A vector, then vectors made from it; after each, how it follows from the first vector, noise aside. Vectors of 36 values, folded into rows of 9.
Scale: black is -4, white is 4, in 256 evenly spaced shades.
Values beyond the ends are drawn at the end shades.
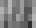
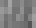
shrunk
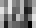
scaled up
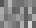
sign-scrambled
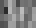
wrapped around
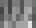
negated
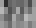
reversed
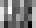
scaled up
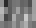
reversed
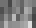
negated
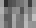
reversed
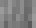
shrunk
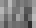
copied
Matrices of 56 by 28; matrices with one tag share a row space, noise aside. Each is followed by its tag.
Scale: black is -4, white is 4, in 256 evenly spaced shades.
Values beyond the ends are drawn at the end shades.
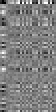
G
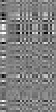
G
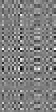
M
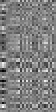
G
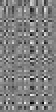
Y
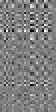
Y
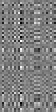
M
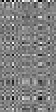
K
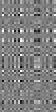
M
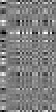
G
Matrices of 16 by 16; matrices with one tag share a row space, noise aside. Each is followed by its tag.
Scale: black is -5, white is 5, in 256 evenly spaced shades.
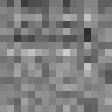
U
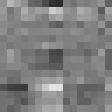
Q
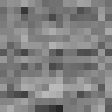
Q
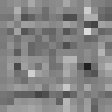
U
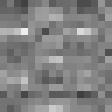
Q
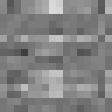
Q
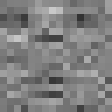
Q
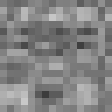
Q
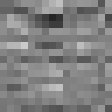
Q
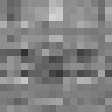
Q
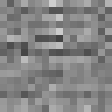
Q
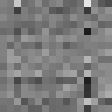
U
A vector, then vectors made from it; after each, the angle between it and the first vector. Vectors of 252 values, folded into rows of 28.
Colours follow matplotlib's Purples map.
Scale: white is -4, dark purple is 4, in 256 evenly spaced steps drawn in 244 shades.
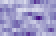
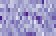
partly aligned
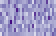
orthogonal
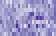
partly aligned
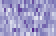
partly opposed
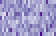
orthogonal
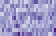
partly aligned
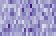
orthogonal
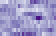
nearly parallel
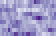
nearly parallel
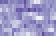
nearly opposite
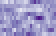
nearly parallel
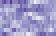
nearly opposite
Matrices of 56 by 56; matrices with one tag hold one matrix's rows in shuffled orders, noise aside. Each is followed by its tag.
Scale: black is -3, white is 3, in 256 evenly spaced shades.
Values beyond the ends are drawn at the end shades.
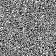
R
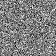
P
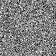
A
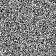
A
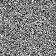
A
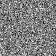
A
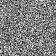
A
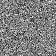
P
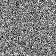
P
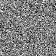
R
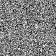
R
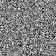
R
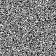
R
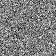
P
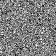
R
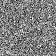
P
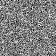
P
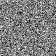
R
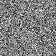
A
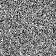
A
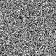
R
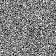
R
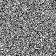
R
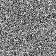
P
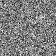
A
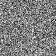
A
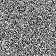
P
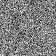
P
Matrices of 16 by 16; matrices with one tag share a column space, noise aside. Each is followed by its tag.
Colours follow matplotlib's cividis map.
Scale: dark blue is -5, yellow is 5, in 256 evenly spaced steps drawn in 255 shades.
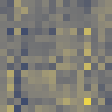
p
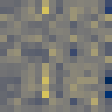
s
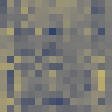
p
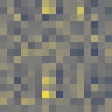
s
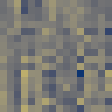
p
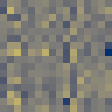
s
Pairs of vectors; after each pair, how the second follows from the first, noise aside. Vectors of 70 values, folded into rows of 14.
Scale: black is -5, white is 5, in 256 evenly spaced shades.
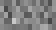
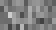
shuffled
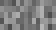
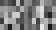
scaled up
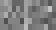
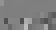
partly zeroed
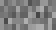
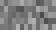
shuffled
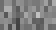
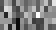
scaled up
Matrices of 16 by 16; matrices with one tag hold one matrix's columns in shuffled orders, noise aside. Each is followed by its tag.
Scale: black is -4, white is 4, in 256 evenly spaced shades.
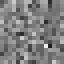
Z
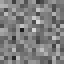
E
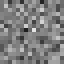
E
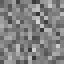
E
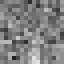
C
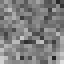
C
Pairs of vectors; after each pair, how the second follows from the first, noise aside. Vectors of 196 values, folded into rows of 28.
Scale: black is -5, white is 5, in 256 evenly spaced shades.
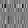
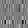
reversed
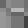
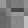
negated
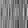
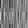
reversed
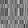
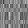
reversed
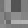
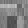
reversed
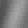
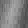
reversed
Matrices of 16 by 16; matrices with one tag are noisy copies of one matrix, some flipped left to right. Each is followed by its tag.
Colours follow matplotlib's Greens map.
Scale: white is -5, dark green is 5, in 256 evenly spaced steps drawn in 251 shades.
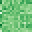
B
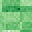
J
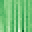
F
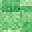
J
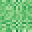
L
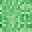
B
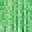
F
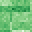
J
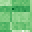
J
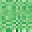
L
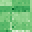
J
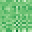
L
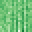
F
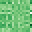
B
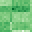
J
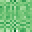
L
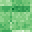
J
